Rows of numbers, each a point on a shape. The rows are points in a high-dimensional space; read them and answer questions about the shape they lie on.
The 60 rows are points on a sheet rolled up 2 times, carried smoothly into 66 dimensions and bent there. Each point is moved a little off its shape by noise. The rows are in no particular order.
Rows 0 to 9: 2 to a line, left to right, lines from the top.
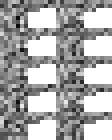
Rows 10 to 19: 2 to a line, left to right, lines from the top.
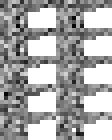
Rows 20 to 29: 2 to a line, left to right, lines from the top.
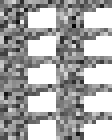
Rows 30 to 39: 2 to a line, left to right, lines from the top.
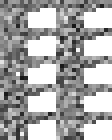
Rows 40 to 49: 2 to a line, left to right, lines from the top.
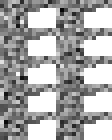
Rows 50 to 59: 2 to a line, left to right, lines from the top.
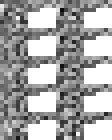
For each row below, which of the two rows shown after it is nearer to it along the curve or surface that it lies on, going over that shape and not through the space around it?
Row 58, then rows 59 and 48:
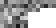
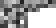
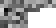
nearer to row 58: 59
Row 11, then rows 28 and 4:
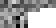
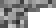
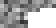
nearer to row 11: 28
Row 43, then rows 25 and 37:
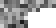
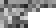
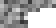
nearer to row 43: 25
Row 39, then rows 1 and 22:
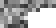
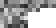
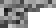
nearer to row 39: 1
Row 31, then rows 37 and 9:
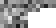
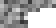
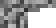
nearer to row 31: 9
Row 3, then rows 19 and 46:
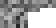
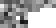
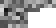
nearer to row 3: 46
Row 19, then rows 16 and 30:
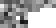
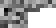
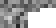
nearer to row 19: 16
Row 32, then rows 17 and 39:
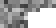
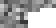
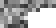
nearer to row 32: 17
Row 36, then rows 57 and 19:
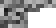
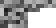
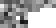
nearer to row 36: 57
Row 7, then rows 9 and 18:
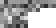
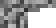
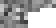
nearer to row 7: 9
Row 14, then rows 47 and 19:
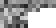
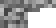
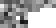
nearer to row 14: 19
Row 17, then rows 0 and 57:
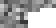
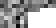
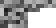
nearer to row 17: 57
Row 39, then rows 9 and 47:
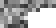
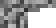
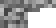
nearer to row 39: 9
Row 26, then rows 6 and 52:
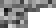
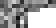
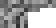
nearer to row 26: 52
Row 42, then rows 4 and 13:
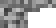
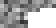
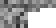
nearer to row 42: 4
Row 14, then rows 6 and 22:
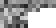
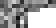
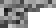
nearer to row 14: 6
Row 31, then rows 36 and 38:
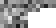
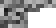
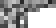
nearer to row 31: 38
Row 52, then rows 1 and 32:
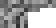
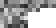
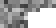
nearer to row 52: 32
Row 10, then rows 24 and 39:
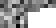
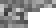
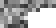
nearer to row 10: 39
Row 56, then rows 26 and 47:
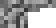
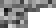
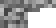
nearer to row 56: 26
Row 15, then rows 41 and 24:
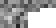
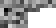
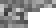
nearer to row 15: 41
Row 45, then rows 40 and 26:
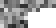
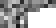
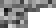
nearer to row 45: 40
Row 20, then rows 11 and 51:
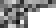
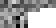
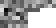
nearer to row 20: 11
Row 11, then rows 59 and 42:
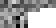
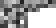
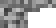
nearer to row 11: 59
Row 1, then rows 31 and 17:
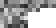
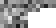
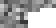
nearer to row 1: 31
